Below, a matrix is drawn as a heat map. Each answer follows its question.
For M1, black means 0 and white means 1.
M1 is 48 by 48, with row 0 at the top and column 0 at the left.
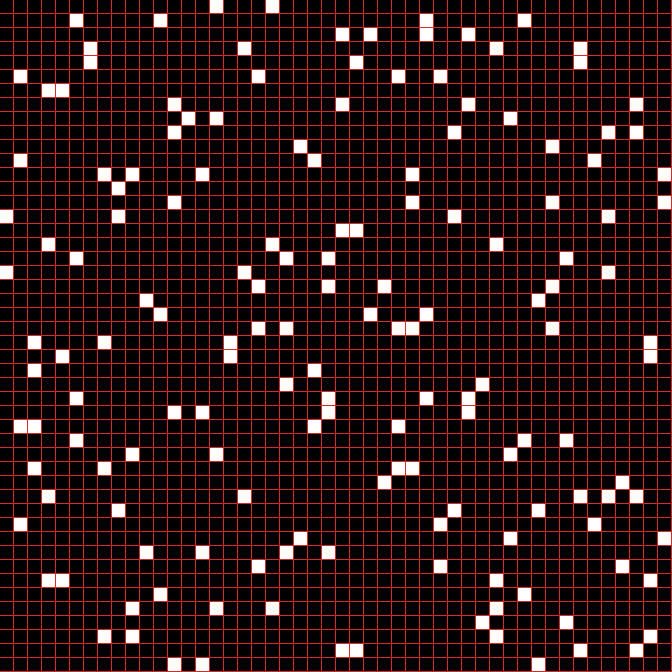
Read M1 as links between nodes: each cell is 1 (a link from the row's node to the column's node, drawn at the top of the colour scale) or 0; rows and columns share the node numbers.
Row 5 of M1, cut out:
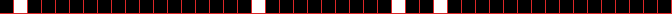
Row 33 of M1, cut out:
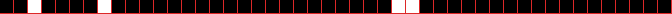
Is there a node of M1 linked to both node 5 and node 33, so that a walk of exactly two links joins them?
yes
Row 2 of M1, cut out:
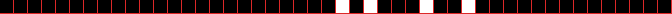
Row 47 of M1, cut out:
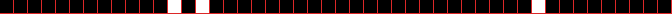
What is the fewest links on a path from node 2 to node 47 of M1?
4
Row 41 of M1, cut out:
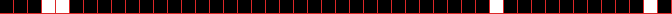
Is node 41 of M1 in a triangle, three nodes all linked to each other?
yes
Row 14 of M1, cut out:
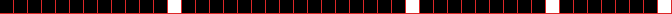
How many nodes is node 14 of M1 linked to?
4
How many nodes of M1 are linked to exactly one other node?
1
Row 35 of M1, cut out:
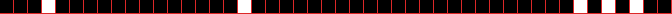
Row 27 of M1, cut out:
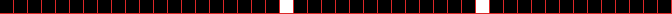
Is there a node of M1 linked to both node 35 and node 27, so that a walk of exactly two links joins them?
no
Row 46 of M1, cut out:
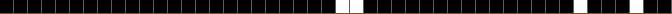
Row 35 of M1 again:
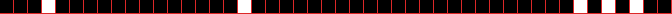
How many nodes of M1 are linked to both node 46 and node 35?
2
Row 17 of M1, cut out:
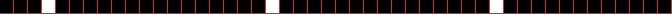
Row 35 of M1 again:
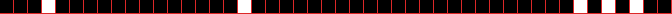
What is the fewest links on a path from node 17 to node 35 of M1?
1
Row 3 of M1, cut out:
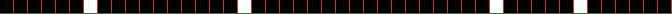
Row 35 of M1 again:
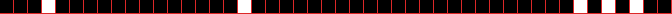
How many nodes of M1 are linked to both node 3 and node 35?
2
